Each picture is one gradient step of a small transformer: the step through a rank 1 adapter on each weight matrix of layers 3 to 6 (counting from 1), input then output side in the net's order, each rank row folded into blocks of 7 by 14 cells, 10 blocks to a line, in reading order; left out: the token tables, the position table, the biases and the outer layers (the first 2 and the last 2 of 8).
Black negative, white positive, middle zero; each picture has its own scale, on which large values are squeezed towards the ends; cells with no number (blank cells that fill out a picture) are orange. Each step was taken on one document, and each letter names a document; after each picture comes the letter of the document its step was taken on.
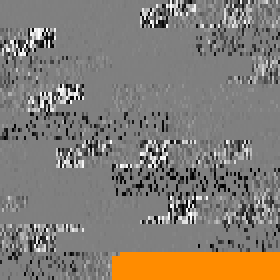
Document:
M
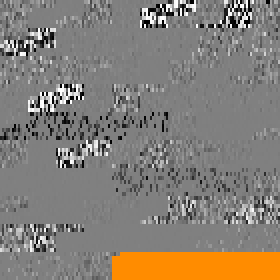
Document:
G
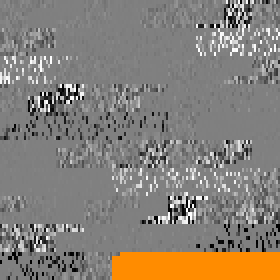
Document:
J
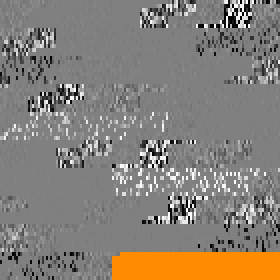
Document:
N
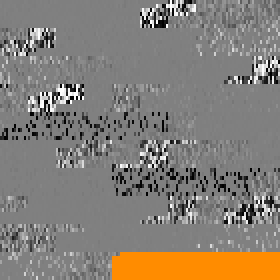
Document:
M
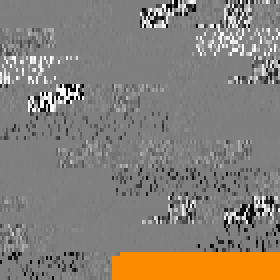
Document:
J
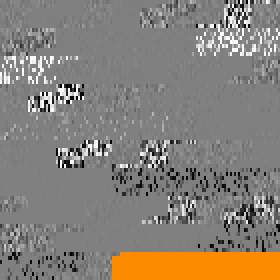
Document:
J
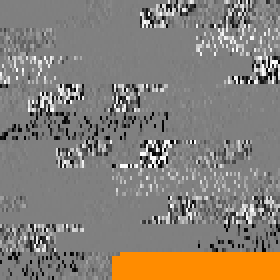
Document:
N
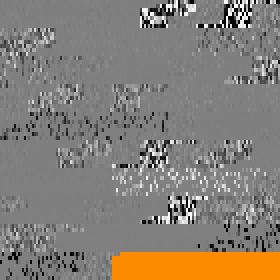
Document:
N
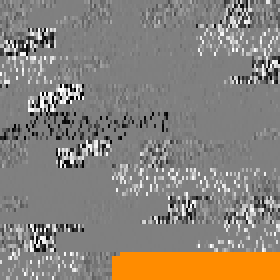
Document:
G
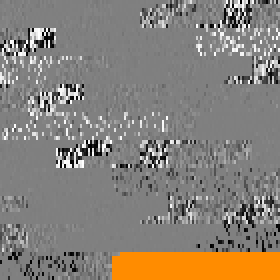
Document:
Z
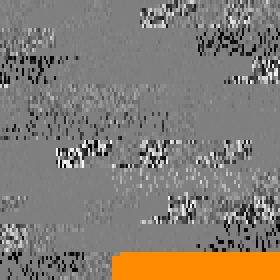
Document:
J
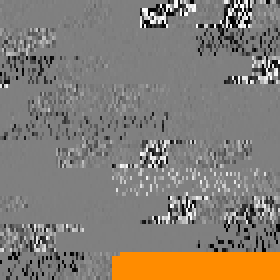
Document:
N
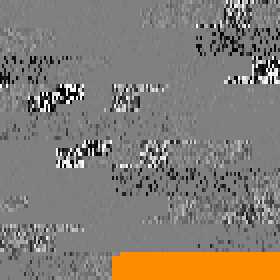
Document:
Z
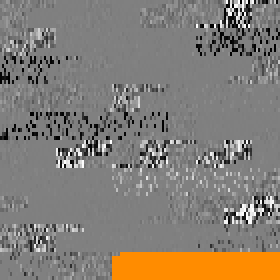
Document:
Z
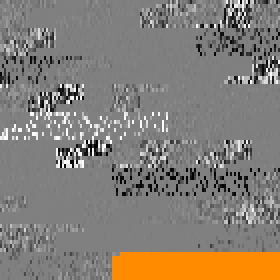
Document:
M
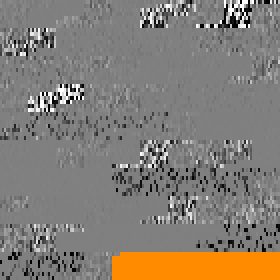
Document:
G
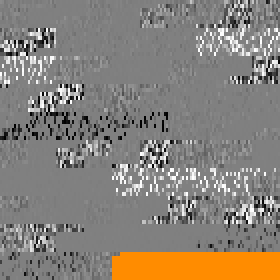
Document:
G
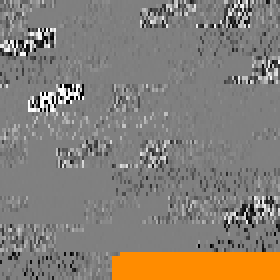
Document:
G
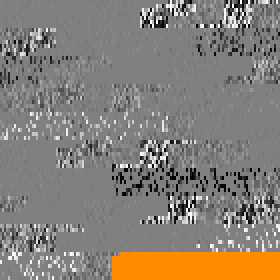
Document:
M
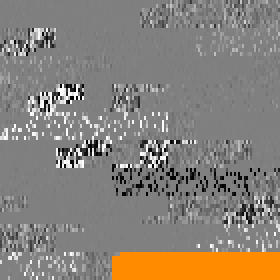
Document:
M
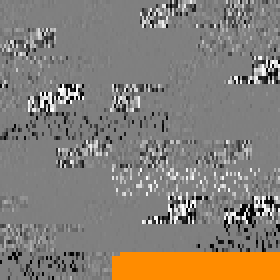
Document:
Z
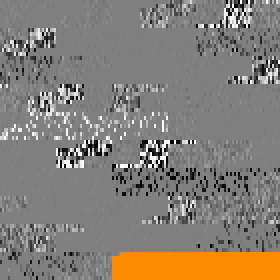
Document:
Z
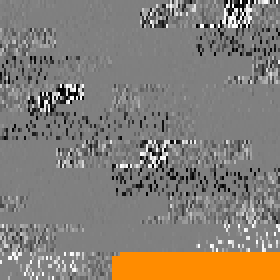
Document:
M
